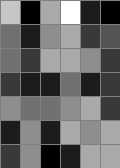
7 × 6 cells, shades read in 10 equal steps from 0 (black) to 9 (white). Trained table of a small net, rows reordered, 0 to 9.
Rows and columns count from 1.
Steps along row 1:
down up up down down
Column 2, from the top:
0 1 2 1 4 5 5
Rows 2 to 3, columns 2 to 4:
1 5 6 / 2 6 6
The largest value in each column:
7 5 6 9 6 6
